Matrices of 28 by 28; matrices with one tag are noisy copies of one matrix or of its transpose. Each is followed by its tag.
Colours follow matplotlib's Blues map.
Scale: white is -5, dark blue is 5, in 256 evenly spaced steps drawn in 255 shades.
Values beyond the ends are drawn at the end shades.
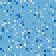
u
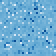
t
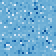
t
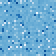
u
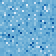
t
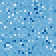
t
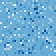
t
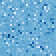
t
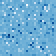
t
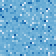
u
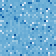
u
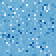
t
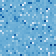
u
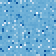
u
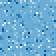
u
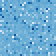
u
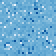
t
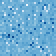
t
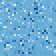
t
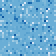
u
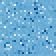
t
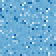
u
